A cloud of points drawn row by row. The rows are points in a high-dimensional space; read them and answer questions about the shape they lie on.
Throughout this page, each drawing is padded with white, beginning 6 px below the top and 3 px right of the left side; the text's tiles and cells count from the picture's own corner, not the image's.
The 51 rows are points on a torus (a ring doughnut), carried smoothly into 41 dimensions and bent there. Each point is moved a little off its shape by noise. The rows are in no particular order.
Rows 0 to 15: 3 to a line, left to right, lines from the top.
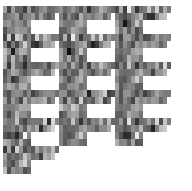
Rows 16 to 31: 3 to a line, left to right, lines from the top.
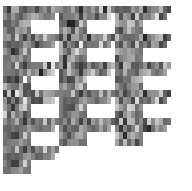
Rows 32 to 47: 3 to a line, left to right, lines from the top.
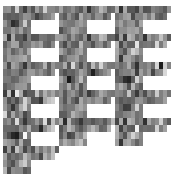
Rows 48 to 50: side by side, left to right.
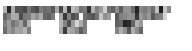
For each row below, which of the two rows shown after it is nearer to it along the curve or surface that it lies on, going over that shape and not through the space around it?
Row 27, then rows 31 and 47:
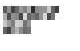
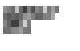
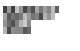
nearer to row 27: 47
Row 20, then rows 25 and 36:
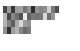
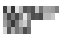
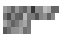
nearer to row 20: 25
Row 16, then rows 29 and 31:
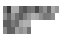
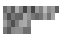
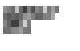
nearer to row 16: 31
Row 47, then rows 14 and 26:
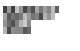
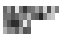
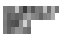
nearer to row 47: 26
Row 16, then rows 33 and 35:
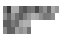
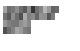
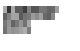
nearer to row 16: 33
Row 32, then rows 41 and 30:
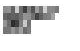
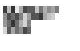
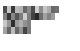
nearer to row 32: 30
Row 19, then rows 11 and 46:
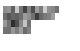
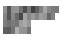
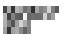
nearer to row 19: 11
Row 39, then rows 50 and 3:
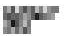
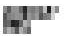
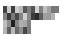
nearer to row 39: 3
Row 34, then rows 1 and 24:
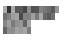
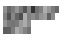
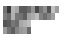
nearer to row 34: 1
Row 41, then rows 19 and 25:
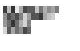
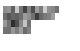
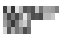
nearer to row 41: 25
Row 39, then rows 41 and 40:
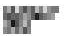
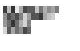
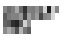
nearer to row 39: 41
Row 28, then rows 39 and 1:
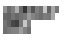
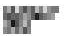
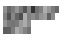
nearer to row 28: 39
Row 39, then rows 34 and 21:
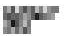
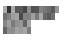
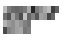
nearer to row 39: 21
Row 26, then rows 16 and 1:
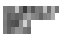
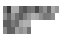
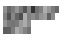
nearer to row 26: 16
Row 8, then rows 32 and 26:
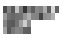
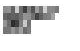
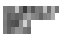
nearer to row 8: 26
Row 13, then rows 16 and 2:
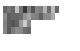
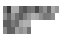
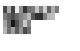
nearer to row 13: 16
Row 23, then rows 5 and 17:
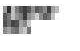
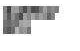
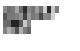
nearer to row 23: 17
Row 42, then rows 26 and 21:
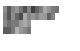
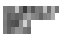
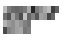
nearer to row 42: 21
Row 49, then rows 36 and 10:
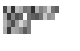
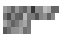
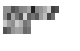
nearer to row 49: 10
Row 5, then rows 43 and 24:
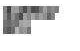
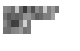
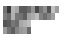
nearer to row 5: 24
